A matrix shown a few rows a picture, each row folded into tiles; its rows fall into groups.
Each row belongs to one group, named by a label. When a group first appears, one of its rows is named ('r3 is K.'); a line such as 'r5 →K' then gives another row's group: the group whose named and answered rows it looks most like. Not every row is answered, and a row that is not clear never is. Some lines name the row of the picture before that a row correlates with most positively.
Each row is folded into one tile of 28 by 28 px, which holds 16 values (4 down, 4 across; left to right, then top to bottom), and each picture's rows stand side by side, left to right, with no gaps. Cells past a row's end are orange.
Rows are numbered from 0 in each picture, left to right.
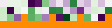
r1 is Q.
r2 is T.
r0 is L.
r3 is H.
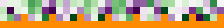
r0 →L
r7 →T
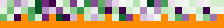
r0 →H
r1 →H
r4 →L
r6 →L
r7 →L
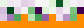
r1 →L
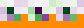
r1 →L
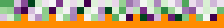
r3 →Q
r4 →H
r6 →T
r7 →H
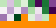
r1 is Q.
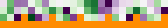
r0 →H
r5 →T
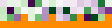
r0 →L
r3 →T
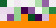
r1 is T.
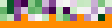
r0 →H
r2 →L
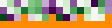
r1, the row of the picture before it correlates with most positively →1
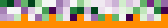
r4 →H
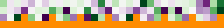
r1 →H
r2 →L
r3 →T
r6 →L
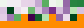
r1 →T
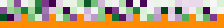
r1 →H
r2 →L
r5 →Q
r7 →L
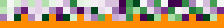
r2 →T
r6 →Q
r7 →T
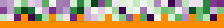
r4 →L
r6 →Q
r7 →H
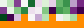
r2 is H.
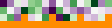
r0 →Q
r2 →T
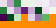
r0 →T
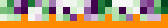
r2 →L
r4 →L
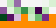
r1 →L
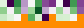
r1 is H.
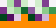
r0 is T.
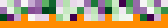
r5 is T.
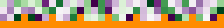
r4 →H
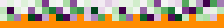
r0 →L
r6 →T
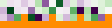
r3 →L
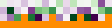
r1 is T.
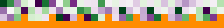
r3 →T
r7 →L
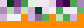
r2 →Q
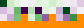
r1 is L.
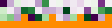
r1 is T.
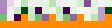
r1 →L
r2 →L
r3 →Q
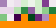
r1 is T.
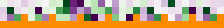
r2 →H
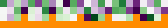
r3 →T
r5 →T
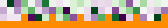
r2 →L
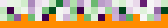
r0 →L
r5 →Q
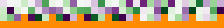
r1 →T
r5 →Q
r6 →Q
